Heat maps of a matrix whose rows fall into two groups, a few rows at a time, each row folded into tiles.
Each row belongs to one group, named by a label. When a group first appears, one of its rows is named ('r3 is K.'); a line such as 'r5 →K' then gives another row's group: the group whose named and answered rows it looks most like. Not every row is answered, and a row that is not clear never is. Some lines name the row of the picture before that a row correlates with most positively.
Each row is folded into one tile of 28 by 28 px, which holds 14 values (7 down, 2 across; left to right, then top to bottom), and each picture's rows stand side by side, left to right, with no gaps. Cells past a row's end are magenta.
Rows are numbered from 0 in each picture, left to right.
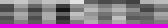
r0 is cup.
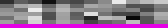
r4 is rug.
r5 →cup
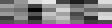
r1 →cup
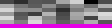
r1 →rug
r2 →cup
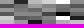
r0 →rug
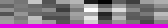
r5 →cup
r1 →rug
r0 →rug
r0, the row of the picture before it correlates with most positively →0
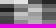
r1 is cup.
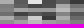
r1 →rug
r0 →rug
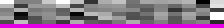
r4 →rug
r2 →rug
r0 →rug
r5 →cup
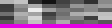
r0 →cup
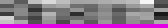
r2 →rug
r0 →rug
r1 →cup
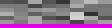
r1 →rug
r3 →rug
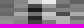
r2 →rug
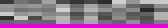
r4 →rug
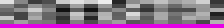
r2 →cup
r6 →cup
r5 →cup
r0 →rug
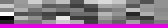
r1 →rug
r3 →cup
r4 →rug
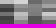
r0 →cup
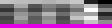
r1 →cup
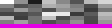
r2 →rug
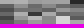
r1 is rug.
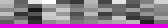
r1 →cup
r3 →rug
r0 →rug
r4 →rug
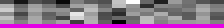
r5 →rug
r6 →rug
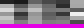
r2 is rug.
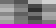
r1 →cup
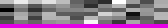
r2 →rug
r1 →cup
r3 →rug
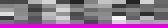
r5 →rug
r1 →cup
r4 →rug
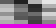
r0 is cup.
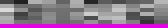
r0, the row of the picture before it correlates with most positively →0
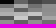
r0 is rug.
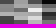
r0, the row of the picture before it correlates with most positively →0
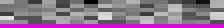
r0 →rug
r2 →rug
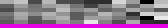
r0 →cup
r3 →rug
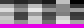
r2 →rug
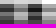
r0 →cup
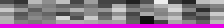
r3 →rug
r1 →rug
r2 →rug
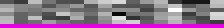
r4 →rug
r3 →cup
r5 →cup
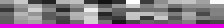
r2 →cup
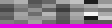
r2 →cup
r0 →cup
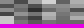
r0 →rug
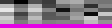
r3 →rug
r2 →cup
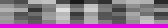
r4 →cup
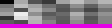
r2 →cup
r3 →cup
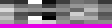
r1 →rug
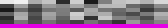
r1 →cup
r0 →cup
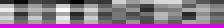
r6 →rug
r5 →cup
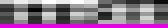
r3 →rug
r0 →cup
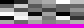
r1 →rug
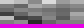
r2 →cup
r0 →rug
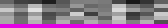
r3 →rug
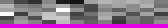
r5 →rug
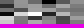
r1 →rug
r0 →rug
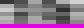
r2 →cup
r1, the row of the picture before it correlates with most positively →1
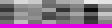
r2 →cup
